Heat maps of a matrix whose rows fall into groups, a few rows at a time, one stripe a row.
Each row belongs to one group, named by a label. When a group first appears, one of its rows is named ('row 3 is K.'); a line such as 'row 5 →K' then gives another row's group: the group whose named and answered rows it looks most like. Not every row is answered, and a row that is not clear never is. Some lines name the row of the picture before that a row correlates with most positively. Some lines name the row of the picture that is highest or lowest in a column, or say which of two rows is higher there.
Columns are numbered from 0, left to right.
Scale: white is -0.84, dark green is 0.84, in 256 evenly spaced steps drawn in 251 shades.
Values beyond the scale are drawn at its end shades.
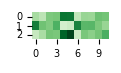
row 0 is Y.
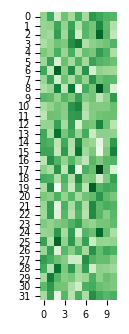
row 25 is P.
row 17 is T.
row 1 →T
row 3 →Y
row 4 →T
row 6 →P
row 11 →Y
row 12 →T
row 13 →P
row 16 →Y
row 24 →T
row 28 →P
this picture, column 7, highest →19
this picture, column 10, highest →15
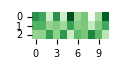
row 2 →T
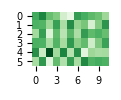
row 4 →P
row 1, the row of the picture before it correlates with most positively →0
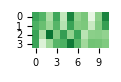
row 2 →P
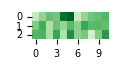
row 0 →Y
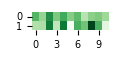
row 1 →T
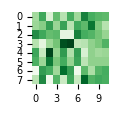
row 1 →T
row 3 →Y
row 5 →P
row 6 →Y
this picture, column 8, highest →1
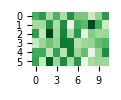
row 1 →T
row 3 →Y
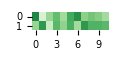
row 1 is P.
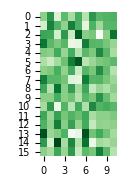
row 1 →Y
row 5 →Y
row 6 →T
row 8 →P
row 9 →T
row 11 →P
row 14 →P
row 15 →T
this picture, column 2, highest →14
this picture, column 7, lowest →14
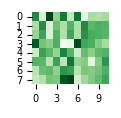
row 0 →P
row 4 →Y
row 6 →Y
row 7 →Y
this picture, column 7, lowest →0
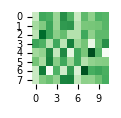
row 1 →Y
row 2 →Y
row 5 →P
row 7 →Y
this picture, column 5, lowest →4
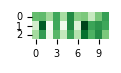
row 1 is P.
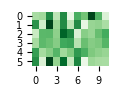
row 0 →T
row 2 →Y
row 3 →Y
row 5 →P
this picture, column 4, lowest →4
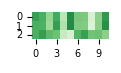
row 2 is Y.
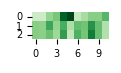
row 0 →Y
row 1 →T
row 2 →T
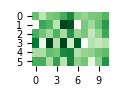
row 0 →Y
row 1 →Y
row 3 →P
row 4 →Y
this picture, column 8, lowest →5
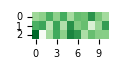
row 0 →T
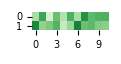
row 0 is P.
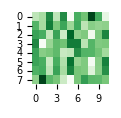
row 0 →T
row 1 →P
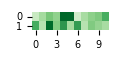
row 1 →P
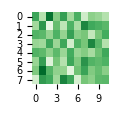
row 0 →P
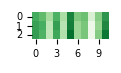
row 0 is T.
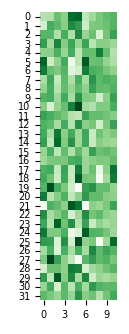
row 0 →Y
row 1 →Y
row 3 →P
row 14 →P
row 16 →Y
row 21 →Y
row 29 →P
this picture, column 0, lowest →21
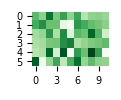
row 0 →P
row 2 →T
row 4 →T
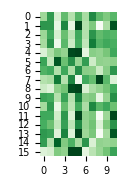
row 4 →Y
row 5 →P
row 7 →T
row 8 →Y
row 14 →P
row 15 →Y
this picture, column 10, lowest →7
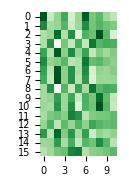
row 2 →T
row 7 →P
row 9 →T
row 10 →T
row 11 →Y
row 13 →P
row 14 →T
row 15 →Y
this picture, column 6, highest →0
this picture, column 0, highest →0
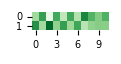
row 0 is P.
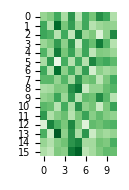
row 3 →T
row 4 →P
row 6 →P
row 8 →Y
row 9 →T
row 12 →Y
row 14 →Y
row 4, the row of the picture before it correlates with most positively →1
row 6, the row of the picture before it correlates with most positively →1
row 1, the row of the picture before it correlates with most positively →1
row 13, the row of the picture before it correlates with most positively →1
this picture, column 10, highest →2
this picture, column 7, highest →5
